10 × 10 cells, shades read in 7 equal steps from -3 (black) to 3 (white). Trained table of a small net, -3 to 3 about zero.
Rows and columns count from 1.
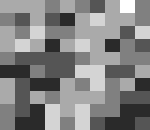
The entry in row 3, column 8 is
1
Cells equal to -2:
15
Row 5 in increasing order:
-1 -1 -1 -1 0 0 0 0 1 1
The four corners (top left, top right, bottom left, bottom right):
1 0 0 -1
